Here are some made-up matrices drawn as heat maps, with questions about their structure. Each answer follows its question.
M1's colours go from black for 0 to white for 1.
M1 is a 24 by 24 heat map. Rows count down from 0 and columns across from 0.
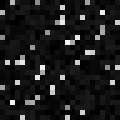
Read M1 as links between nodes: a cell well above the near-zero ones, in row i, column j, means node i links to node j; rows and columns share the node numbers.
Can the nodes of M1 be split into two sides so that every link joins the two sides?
yes
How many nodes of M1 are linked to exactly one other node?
9
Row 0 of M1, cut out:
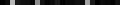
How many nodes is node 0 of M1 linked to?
3
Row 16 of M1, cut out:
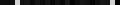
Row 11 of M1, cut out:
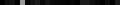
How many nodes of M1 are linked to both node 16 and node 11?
0
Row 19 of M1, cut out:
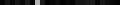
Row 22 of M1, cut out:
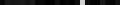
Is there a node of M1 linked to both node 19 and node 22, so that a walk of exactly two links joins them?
no
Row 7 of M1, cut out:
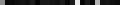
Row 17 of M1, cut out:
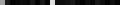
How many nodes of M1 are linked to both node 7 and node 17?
1
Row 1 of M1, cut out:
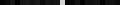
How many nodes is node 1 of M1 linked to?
1
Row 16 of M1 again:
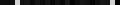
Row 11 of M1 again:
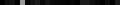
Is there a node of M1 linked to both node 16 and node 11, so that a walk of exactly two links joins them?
no
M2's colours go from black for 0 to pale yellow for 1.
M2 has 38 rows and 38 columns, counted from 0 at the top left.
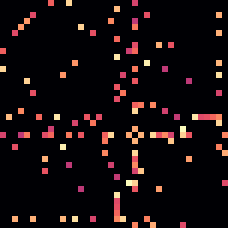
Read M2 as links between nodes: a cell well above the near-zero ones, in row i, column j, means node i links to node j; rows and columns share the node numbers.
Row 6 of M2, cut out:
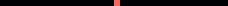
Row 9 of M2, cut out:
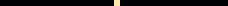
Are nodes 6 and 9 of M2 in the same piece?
yes
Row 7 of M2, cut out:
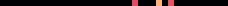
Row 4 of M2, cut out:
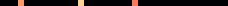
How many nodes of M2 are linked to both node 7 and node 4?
1
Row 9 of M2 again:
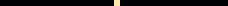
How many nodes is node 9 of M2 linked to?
1
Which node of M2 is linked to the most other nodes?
node 22
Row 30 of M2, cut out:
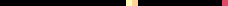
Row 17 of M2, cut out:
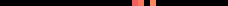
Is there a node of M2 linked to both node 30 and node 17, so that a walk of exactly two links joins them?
yes
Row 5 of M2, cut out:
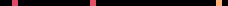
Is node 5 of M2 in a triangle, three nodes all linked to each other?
yes
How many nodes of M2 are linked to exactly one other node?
10
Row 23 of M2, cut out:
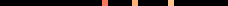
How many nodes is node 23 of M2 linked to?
3
